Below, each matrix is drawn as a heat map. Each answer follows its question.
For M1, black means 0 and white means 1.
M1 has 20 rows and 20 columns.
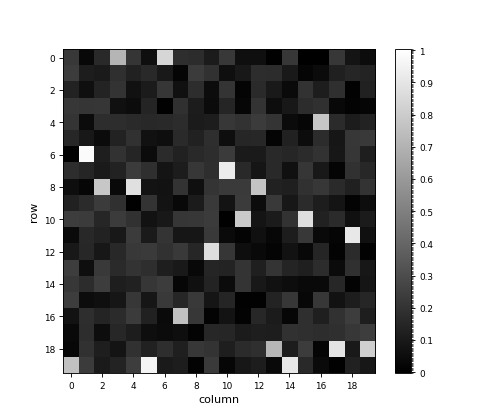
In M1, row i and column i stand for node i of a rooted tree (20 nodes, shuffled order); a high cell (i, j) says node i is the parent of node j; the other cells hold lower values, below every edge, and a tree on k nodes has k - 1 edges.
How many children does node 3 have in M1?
0
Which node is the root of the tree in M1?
8
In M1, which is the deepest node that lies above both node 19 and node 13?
18
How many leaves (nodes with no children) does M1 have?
9
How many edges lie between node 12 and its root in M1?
1
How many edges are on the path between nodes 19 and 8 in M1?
7
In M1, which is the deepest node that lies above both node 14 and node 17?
18
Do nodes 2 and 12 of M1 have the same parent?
yes
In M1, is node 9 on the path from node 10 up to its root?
no
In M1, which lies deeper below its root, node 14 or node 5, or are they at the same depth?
the same depth
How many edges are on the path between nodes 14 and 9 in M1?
10
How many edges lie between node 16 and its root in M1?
2
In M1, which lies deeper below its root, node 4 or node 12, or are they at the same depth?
the same depth
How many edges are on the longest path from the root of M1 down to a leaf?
10
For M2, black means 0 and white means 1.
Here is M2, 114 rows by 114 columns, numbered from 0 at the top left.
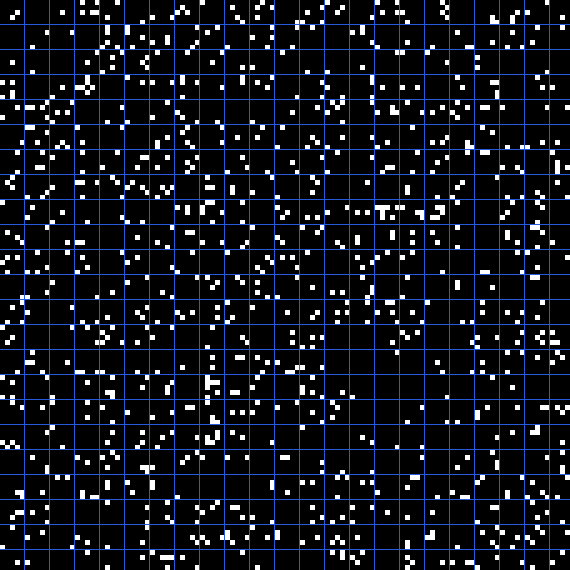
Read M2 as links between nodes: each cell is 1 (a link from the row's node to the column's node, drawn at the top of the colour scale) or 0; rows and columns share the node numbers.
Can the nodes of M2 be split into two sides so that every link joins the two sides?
no
